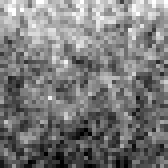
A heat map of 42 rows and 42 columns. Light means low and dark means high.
The values follow a bell shape. No regular stripes run through it. No single row or column stands out from its neighbours. The ninth with the highest average is the bottom middle. There is an overall slope up to the bottom.
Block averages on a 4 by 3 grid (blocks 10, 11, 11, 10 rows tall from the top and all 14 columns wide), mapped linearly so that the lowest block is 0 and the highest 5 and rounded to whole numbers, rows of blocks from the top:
0 0 1
3 2 2
3 3 3
4 5 4
